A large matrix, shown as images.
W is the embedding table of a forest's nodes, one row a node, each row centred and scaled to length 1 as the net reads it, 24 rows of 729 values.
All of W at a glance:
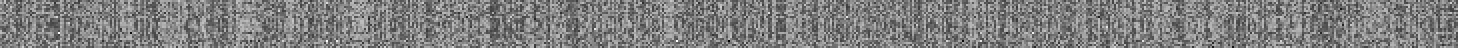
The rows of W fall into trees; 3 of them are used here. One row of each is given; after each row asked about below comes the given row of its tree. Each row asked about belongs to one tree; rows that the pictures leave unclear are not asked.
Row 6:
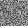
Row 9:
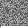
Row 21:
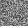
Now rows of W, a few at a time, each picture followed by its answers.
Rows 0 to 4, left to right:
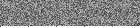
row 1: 6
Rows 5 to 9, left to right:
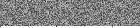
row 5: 9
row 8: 21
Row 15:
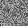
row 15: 9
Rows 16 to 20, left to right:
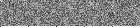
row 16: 6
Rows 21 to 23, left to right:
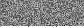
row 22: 9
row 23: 21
